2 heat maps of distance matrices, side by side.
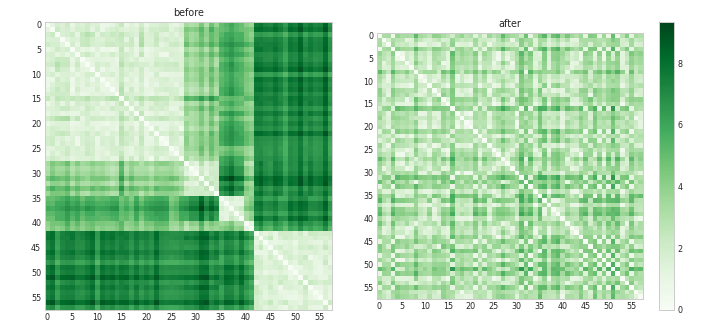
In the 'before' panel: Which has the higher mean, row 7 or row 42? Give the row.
42
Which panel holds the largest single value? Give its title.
before
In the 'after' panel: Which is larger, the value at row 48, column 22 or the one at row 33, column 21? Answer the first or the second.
the first
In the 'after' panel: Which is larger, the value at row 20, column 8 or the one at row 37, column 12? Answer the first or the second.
the first
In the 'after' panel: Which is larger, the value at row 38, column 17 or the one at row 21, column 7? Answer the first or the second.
the second
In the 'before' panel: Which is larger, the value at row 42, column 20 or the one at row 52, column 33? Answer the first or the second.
the first
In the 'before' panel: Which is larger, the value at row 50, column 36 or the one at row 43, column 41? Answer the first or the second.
the first
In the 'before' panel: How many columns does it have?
58
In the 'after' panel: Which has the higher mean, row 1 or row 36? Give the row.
36
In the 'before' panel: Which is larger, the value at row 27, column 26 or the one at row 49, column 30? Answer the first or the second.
the second
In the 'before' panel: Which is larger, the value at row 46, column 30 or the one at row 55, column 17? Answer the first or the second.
the first
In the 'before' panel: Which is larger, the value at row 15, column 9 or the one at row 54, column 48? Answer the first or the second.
the first
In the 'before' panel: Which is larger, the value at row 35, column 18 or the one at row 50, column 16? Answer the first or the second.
the second
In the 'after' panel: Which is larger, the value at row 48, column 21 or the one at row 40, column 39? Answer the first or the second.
the second
